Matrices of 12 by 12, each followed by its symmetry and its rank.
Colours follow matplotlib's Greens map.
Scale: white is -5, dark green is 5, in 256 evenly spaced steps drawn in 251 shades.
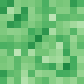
symmetric, full rank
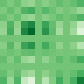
symmetric, rank one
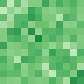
symmetric, full rank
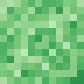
symmetric, full rank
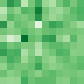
antisymmetric, rank two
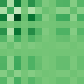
symmetric, rank one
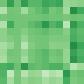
antisymmetric, rank two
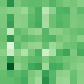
neither, rank two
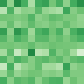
neither, rank two
